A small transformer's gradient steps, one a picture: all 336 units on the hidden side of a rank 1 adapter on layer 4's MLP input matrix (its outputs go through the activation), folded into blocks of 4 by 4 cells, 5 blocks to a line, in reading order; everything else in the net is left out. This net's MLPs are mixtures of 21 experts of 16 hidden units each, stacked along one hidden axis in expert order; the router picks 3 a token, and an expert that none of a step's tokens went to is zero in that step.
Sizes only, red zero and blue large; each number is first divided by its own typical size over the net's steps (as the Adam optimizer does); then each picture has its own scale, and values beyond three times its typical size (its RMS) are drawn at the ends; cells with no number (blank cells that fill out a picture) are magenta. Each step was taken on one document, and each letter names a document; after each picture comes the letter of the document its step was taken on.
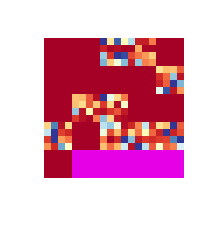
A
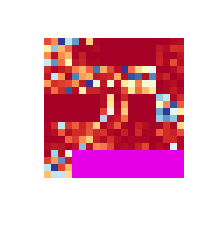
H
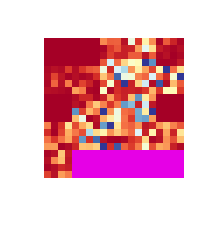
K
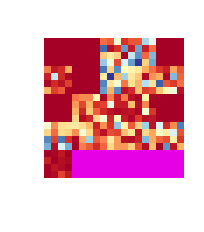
K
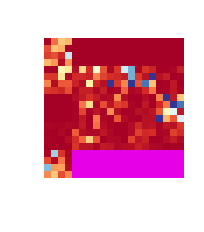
H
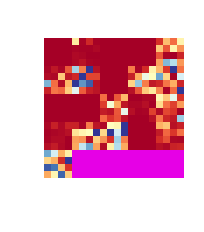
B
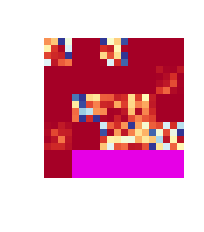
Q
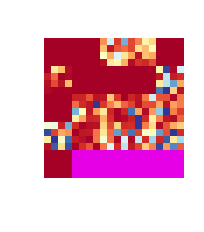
A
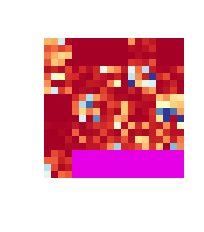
H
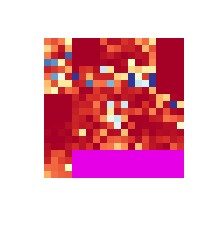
H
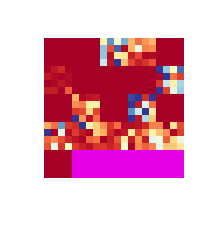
A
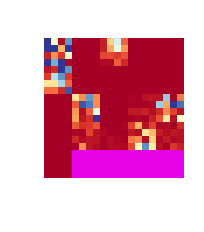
Q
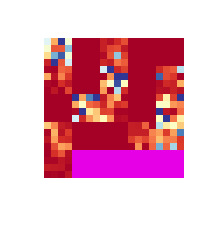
Q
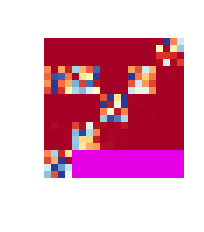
B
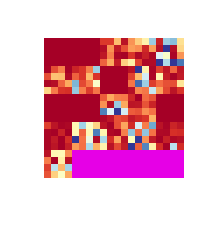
K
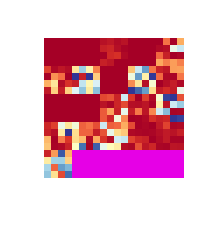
B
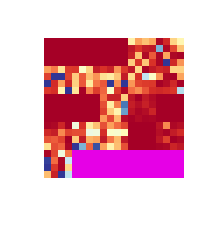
B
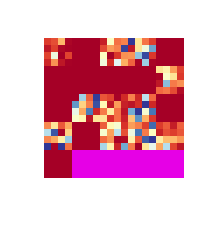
A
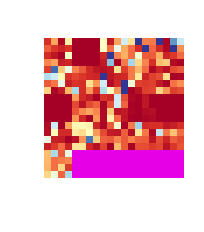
K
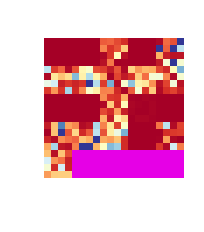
B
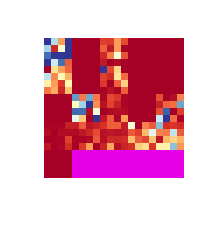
Q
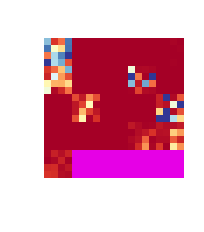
H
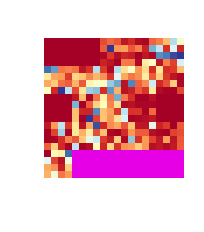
K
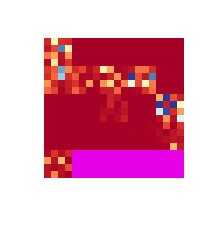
H
